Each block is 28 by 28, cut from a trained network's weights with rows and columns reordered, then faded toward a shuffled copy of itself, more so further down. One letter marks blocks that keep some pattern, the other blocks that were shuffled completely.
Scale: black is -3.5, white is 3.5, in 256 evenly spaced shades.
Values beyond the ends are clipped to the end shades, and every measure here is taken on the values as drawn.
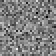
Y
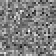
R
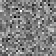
Y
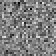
R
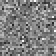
Y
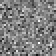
Y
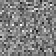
R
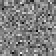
Y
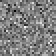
Y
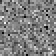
Y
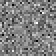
R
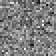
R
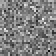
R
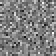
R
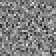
R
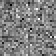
Y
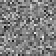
R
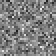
Y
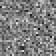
Y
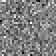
Y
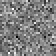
Y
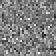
Y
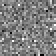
Y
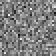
Y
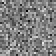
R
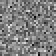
Y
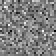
Y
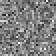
Y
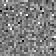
R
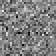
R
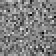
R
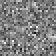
Y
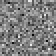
Y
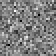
Y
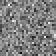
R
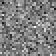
Y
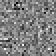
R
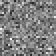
R
